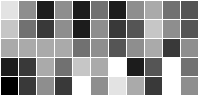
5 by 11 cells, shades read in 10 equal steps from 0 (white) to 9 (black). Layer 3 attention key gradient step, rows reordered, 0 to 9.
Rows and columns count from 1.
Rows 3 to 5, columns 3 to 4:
3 3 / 3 5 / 4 7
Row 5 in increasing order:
0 0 1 3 4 4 4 7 7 7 9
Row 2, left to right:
2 5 7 4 8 4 7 6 2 4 6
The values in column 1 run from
1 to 9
